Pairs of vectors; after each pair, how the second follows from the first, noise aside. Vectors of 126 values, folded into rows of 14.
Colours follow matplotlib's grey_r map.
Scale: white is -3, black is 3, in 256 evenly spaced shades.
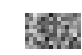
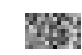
reversed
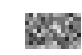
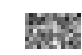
wrapped around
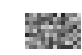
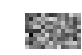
wrapped around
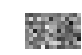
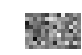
reversed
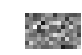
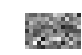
wrapped around
